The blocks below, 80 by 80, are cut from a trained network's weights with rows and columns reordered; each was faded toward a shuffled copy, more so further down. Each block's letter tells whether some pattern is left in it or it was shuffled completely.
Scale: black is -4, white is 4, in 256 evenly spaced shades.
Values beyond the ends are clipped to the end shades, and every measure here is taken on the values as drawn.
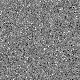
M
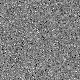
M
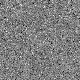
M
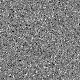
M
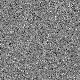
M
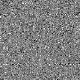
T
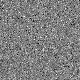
M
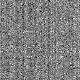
T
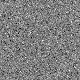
M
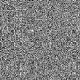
T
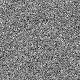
M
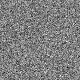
M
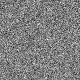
M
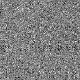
T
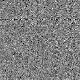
T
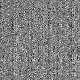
T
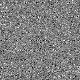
T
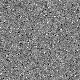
M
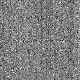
T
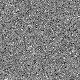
M
